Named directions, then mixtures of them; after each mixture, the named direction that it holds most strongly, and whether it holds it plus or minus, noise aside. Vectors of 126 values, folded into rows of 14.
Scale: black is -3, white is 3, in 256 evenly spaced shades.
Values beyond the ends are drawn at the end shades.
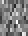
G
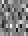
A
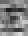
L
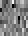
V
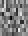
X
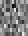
X, plus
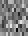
A, plus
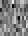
V, plus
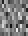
A, minus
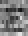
L, plus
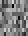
V, plus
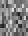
A, plus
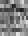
L, plus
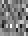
A, plus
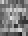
L, minus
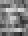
L, minus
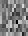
G, minus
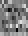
A, plus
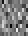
A, minus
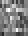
L, minus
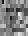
L, plus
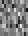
A, minus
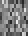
G, plus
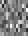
A, plus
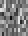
X, plus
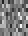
A, minus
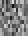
X, plus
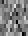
G, minus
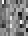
A, plus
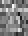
L, minus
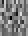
X, plus
